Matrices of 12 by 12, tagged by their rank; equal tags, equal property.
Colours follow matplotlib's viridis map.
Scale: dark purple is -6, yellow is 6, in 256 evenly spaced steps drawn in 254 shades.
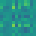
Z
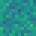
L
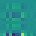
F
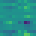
Z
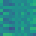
Z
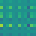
F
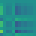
F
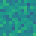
L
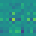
Z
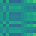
F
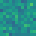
L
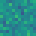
L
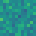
L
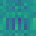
Z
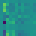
Z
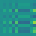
F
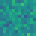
L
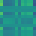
F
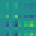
F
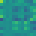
Z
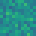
L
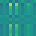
F
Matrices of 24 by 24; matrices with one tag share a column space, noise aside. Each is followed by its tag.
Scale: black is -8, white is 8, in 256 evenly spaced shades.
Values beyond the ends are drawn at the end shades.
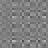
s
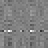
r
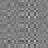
s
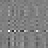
r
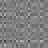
s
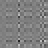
s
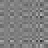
s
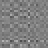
s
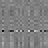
r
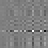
r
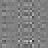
s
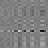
r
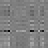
r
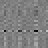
r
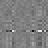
r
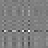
r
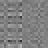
s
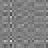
s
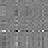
r
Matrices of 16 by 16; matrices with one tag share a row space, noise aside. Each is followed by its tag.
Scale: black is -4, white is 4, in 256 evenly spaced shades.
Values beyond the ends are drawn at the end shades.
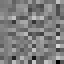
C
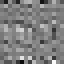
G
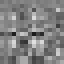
C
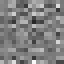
C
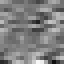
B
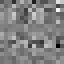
C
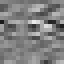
B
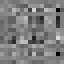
C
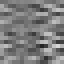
B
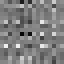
G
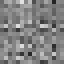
G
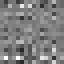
G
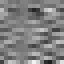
B
